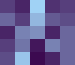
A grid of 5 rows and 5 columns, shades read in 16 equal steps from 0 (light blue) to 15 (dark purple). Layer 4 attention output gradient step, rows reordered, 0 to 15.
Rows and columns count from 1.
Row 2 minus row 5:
-2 10 -13 -4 2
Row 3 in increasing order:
5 6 8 13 13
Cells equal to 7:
1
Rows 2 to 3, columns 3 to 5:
2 9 10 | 5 13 8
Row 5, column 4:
13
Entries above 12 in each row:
1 0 2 1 2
